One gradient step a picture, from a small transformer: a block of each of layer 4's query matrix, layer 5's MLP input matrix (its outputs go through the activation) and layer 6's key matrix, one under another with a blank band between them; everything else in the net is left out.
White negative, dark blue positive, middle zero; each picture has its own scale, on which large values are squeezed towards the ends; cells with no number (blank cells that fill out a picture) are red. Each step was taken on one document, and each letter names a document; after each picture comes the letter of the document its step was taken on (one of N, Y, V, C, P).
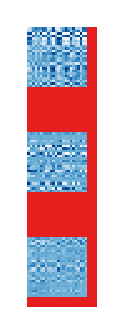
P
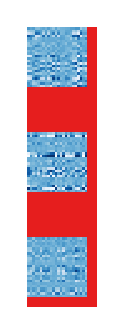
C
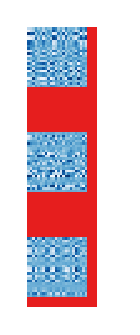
C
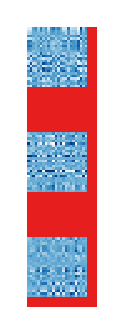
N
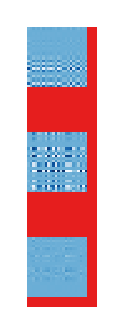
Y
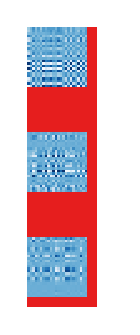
Y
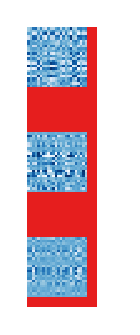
C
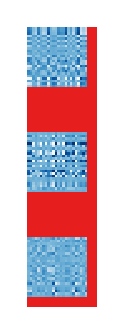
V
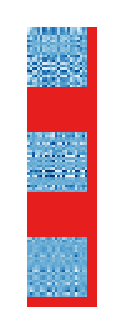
N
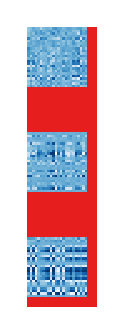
C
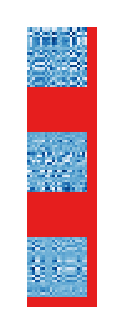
P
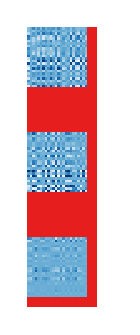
Y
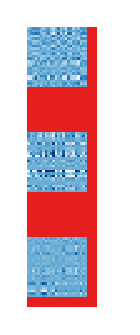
N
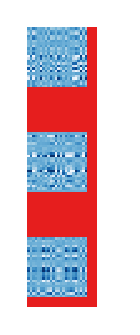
C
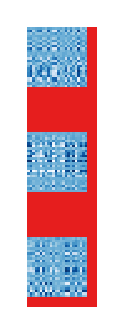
V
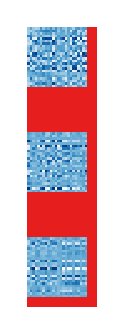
P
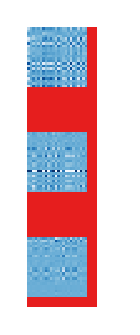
Y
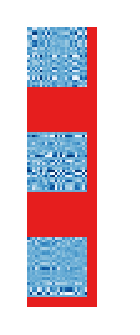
C
